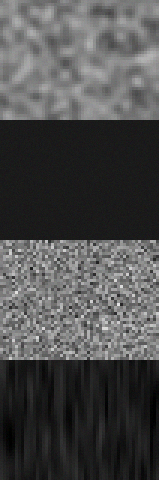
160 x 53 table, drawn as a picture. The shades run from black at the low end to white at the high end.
It is made of 4 by 1 panels. Panel 1,1: middling, blotchy. Panel 2,1: very low, flat. Panel 3,1: middling, fine-grained, strong in contrast. Panel 4,1: very low, streaked downward, faint in contrast.
